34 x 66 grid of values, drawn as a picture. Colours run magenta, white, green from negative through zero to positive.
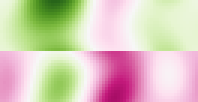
Calmest part: top right. Mirror symmetry: none. Ninth with the highest average: top left. Seam: horizontal, 50% of the way down, the top part higher.
